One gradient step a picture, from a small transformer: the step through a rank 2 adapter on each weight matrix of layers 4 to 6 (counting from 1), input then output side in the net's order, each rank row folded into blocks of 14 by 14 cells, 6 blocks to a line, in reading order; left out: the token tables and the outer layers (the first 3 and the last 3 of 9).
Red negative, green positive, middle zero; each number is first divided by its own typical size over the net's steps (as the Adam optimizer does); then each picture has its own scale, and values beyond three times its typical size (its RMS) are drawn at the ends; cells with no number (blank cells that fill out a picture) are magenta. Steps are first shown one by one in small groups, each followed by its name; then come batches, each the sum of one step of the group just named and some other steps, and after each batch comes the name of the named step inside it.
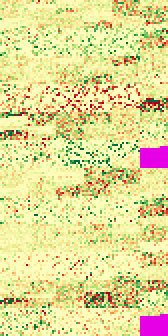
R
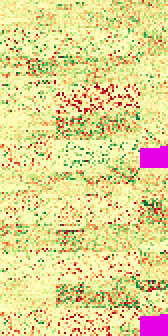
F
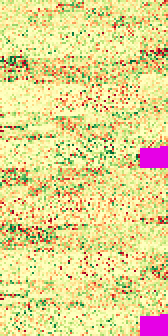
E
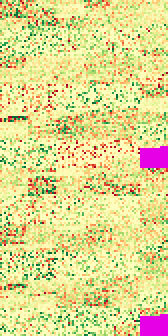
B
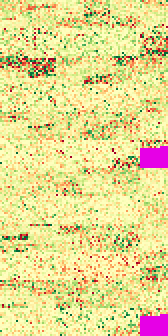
F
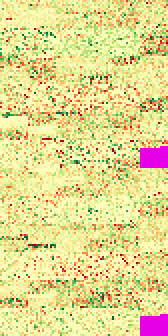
R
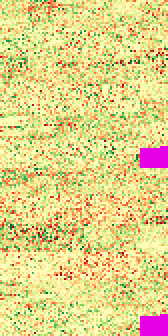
E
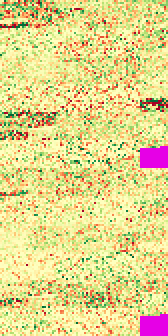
R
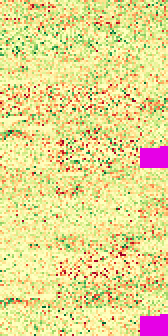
R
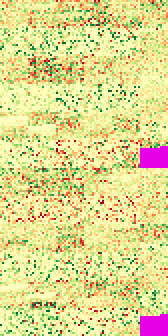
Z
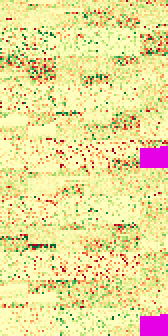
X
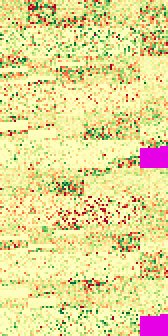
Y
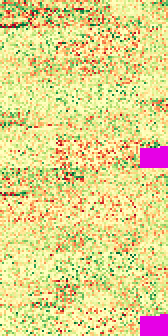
Z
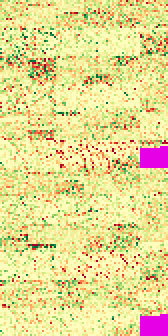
X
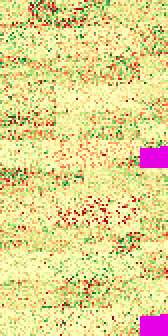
Y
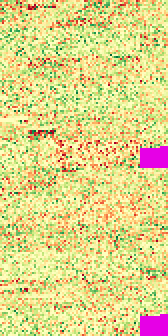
Z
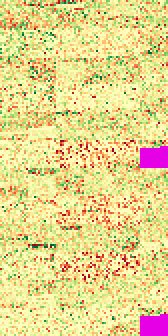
X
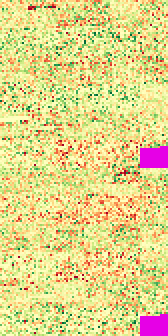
Z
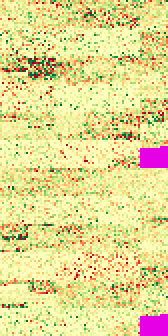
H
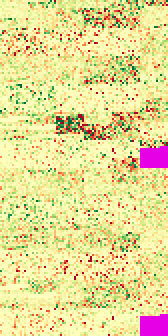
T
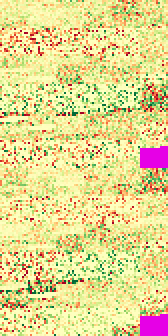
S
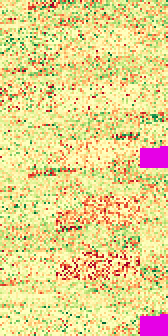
H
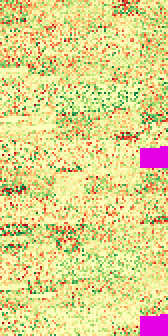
S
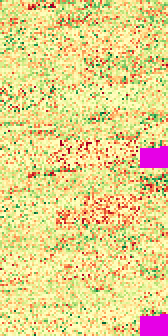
S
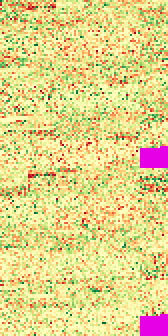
S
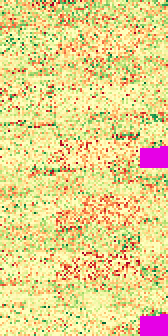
H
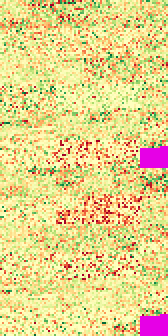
S
